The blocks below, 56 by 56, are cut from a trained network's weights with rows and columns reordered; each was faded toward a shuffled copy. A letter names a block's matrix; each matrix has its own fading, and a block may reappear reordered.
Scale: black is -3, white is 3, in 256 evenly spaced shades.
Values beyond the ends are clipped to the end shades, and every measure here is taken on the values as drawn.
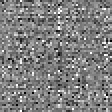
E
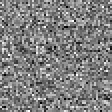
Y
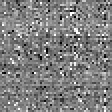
E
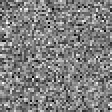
Y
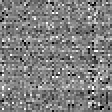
E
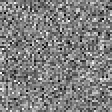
Y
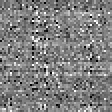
E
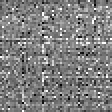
E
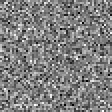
Y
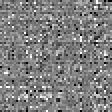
E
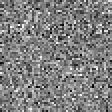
Y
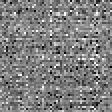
E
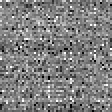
E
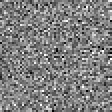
Y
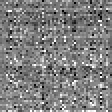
E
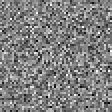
Y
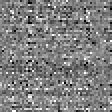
E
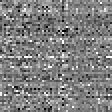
E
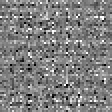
E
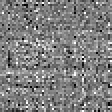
E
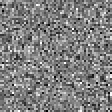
Y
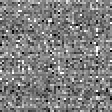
E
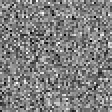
Y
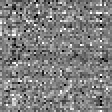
E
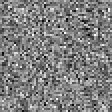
Y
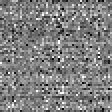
E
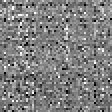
E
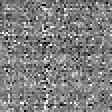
E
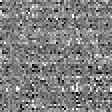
E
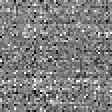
E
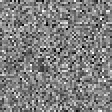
Y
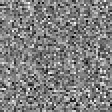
Y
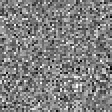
Y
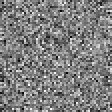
Y
